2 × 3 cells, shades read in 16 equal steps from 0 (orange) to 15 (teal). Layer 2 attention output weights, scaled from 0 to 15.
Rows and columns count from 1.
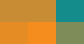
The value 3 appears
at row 1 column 1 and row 1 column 2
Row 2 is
1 0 8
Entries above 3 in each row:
1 1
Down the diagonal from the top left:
3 0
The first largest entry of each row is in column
3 3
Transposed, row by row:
3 1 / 3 0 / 15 8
